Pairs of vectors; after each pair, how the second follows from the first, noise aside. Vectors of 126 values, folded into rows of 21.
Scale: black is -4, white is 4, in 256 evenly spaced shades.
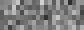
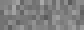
shrunk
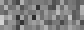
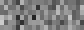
copied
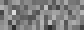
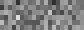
wrapped around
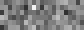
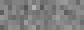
shrunk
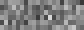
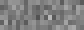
shrunk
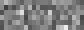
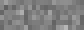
shrunk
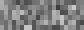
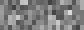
wrapped around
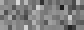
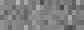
shrunk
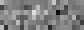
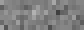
shrunk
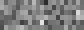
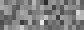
copied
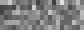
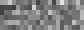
copied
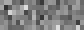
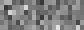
copied
